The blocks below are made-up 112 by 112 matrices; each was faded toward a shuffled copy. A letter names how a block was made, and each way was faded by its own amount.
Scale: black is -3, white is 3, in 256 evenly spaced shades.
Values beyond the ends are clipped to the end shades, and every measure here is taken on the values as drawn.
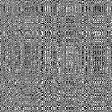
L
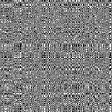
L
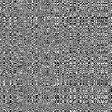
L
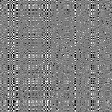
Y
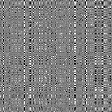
Y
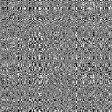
L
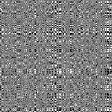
L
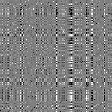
Y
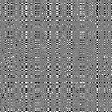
Y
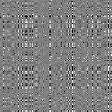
Y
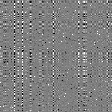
Y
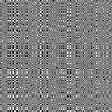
Y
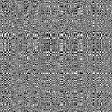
L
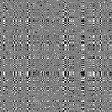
Y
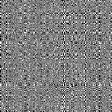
L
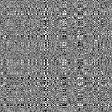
L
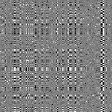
Y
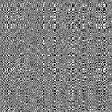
L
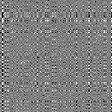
Y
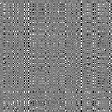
Y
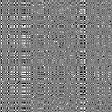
Y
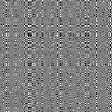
Y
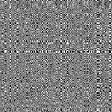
L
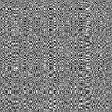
L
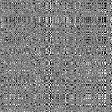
L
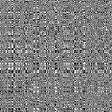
L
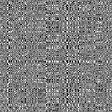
L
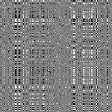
Y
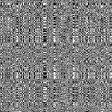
L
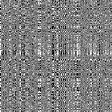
L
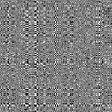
L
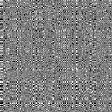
L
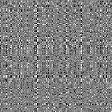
L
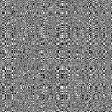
L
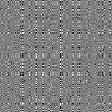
Y
